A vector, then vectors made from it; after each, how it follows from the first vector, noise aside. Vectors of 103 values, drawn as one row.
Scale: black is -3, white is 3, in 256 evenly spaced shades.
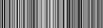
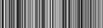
sign-scrambled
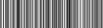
sign-scrambled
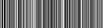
sign-scrambled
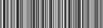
sign-scrambled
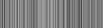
shrunk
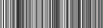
sign-scrambled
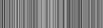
shrunk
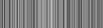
shrunk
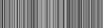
shrunk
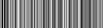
sign-scrambled
